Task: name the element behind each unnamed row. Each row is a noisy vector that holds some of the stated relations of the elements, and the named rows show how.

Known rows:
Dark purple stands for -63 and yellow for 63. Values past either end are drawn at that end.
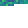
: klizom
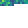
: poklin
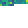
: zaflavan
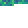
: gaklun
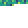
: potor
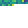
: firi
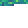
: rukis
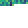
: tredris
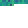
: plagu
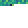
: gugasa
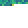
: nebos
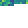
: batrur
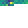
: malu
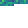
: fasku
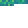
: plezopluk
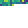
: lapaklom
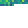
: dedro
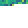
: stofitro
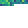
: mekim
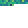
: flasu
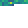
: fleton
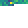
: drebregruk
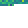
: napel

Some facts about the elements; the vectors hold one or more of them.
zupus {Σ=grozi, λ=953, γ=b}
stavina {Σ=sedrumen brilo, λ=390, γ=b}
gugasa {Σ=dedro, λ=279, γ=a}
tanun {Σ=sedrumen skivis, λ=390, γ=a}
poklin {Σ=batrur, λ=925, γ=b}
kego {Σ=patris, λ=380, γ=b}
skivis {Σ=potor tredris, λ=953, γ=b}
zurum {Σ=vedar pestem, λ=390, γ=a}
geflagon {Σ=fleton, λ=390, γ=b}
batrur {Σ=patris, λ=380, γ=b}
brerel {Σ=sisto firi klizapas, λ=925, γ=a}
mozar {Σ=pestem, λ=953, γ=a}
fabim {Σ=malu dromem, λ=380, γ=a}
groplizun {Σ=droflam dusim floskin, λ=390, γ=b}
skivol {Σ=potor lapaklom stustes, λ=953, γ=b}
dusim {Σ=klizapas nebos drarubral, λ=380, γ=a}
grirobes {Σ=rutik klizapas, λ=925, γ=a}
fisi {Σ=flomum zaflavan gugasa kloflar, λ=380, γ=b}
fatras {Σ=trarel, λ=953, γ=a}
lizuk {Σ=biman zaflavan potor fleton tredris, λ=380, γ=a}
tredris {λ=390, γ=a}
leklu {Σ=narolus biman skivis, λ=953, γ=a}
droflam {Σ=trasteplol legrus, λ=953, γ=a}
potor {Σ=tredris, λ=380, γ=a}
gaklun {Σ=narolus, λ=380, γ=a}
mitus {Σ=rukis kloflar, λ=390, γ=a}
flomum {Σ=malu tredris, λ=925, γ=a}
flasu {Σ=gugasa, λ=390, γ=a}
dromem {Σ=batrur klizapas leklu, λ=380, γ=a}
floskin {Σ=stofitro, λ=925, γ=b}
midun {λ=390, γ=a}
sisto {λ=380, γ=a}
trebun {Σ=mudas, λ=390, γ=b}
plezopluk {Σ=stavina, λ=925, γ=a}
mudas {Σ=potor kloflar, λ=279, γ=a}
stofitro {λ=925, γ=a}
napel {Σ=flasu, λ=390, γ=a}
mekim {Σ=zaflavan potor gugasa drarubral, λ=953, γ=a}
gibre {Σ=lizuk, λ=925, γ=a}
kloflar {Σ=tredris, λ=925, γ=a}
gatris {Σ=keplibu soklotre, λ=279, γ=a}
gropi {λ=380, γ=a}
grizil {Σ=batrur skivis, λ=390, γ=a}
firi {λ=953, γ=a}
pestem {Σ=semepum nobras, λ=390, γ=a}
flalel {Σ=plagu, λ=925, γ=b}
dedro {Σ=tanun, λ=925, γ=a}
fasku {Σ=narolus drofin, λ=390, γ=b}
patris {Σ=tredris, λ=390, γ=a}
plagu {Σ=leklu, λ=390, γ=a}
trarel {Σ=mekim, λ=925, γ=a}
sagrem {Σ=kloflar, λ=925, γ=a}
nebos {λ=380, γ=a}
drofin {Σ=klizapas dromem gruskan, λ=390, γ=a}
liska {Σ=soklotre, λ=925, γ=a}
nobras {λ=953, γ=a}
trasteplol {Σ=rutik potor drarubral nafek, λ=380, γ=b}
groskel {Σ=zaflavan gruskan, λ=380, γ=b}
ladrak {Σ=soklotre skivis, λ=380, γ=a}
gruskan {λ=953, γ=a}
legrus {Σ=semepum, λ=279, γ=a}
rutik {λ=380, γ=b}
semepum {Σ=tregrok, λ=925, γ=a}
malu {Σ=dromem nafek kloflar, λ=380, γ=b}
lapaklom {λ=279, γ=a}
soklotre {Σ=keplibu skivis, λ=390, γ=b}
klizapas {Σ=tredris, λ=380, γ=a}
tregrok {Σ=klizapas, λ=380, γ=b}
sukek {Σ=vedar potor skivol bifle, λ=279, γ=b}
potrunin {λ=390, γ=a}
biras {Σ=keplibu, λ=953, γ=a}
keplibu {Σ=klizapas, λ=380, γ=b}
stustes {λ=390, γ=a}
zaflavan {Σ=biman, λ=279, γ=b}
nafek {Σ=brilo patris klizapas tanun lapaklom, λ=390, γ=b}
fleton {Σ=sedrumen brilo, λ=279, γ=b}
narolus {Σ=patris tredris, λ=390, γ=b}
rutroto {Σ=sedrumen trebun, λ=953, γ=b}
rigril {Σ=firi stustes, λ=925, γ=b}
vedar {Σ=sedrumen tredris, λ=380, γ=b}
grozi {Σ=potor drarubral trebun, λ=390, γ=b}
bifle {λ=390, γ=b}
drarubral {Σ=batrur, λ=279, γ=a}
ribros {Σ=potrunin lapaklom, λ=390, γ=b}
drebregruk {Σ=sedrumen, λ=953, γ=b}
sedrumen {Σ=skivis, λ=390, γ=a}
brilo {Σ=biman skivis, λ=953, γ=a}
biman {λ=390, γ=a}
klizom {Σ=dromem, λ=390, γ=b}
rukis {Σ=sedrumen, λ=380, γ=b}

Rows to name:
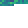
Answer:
tregrok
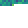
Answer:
dromem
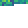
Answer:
bifle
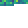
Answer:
floskin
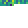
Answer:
sedrumen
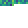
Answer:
kloflar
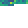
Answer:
keplibu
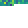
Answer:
tanun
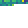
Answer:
stustes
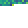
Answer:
drarubral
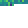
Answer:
brilo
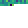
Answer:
biman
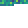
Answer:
groplizun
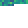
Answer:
soklotre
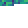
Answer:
groskel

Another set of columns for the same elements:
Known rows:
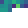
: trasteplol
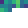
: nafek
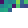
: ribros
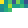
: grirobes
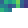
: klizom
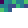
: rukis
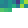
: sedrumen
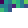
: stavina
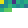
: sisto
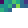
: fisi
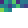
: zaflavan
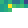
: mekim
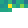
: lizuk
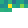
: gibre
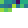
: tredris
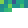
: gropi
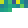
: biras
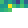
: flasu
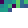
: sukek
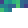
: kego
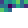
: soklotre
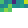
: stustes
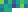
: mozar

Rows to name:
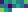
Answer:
skivis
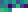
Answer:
rutik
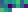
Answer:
keplibu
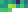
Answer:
gugasa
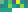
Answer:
ladrak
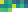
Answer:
gruskan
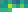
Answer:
dedro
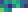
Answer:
narolus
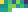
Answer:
drofin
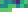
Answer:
potor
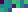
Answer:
rutroto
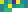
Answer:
brerel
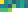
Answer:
klizapas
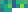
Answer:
zurum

